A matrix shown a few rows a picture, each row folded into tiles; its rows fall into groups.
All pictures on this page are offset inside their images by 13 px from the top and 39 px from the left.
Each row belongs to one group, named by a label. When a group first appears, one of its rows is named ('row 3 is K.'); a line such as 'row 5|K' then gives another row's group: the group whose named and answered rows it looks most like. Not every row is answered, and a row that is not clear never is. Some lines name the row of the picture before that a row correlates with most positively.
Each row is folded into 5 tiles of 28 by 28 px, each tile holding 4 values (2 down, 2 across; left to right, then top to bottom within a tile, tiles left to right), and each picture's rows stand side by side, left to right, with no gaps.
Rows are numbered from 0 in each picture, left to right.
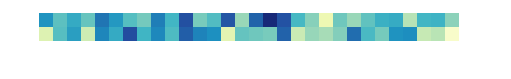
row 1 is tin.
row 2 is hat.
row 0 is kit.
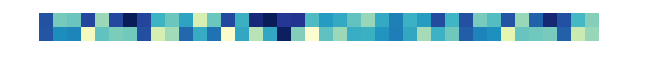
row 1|tin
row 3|tin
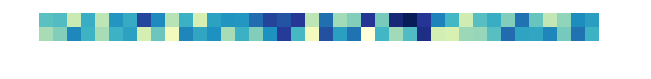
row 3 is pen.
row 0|hat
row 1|tin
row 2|tin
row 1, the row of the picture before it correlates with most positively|1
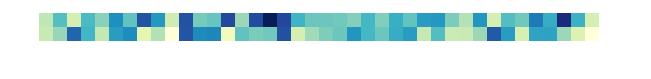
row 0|hat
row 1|tin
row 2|hat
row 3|hat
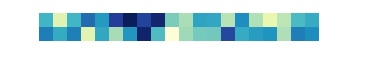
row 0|tin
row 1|pen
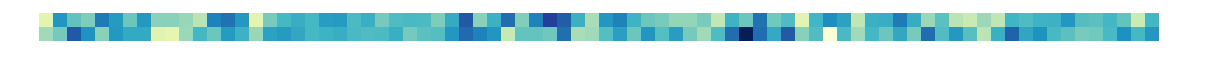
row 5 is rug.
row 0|hat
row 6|pen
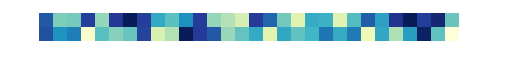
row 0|tin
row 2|tin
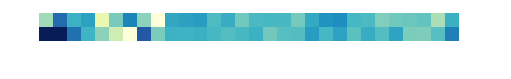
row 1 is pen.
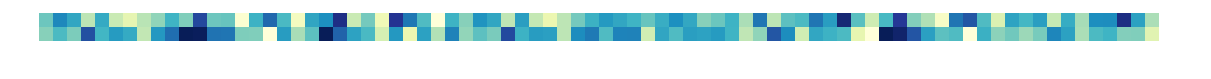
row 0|pen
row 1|rug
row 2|rug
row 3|pen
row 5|hat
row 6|rug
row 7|hat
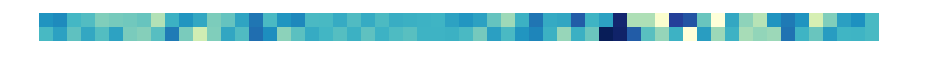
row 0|pen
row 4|rug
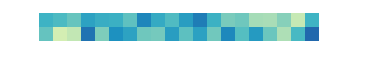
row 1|pen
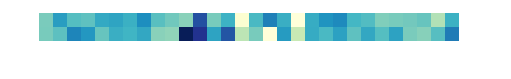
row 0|hat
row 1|rug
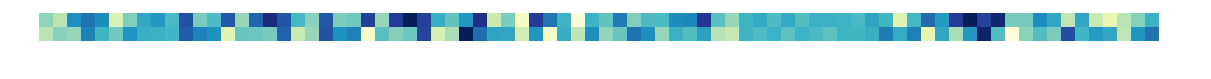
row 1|tin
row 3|rug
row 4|hat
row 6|tin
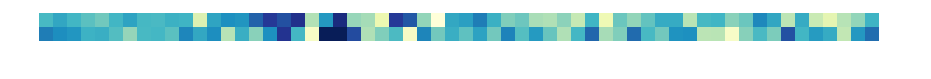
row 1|tin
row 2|rug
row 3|pen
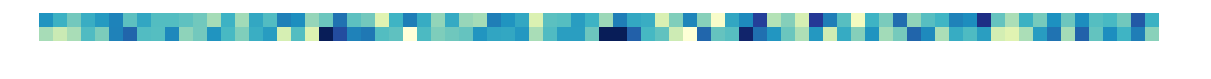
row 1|hat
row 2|rug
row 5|rug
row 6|hat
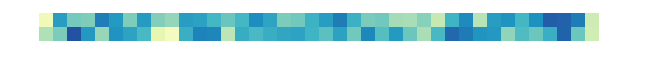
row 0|hat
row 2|pen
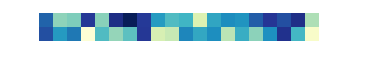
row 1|tin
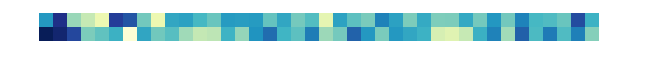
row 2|hat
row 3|kit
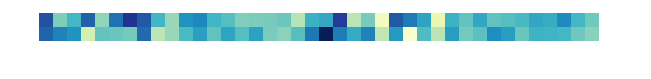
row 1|pen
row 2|rug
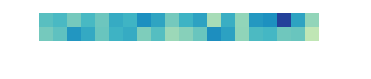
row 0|hat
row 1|hat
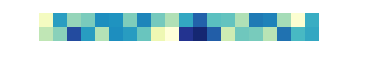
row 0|hat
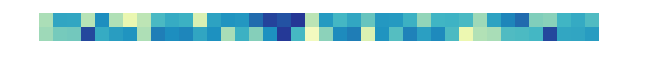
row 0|pen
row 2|kit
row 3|kit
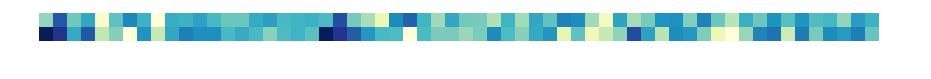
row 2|rug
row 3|hat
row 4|hat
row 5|kit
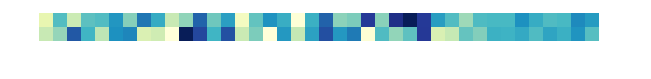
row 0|hat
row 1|rug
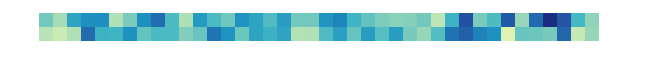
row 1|hat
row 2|pen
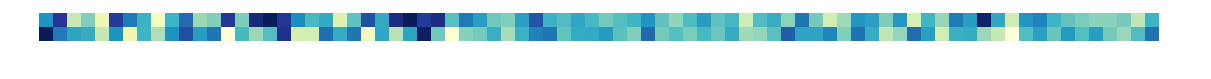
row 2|tin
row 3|kit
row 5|pen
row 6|hat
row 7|pen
